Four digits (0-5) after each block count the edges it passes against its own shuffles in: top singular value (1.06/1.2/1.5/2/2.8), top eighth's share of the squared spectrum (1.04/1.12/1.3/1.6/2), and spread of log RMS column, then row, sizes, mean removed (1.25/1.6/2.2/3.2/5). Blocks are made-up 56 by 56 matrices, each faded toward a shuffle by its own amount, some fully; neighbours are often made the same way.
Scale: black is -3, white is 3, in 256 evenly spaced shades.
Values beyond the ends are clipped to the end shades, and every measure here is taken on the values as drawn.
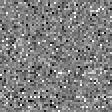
2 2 0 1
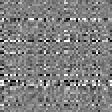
5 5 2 4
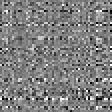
4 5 3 4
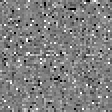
1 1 0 0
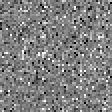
3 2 1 1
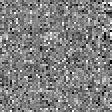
3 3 2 1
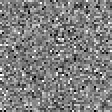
2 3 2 1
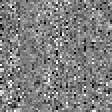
1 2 3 0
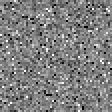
0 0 0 0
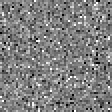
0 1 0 0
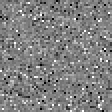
0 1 0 0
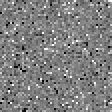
0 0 0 0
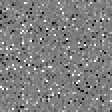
0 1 0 0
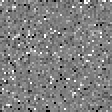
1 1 1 0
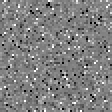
0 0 0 0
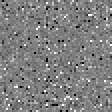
1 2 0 1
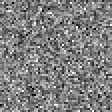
0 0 0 0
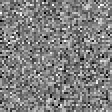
2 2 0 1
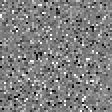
0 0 0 0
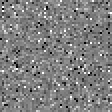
0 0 1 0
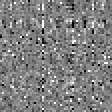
4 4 2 1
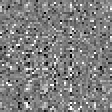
4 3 2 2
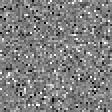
1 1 0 0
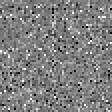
2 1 0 0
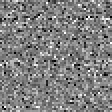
1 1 0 2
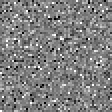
0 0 0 1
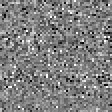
0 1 0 2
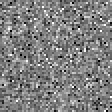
0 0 0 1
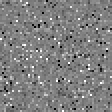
0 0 0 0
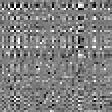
5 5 3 3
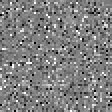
3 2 0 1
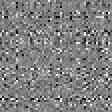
4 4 3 3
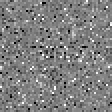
2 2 0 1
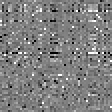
4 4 1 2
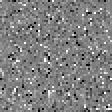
2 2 0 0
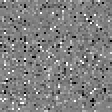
2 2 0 0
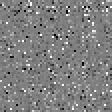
3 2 1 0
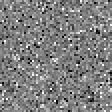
1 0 0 0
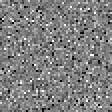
2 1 0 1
